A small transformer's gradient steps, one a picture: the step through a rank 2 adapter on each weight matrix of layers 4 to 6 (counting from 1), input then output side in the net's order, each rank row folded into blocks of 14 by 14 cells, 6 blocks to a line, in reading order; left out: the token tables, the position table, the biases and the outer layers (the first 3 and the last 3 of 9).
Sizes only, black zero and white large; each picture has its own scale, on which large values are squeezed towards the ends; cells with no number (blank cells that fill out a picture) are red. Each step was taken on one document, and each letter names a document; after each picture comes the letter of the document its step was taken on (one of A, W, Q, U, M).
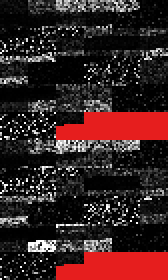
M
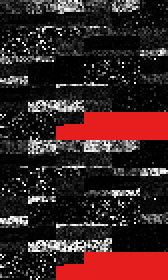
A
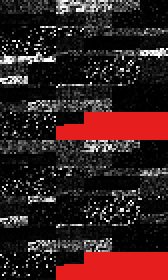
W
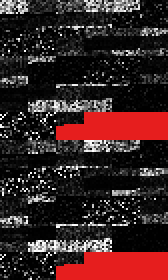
A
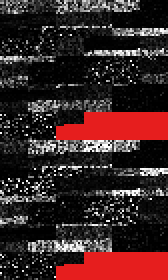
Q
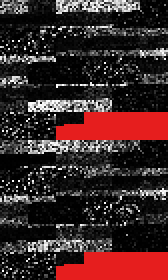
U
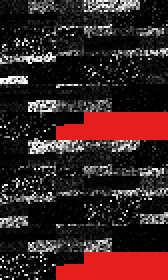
M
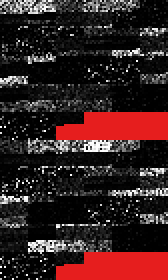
M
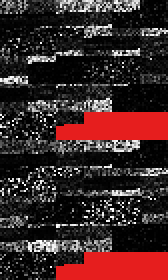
A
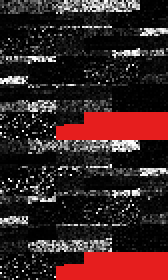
Q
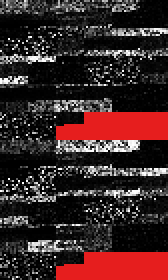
Q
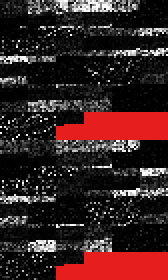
Q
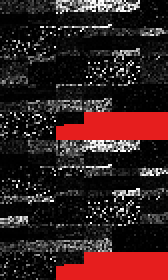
W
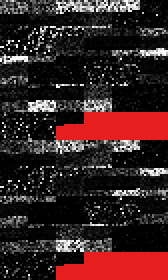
U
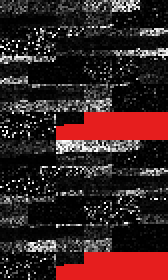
U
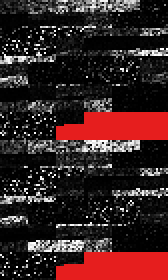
W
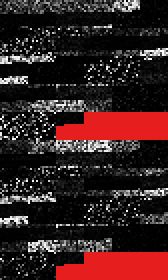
M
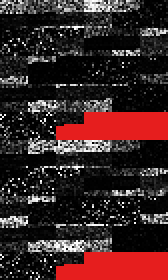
A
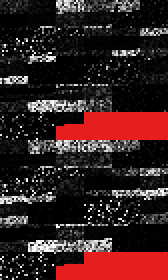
M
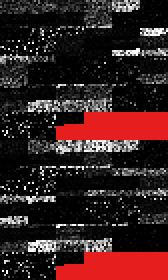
U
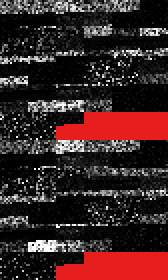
Q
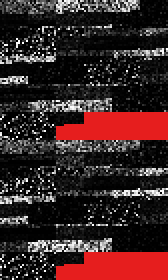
M
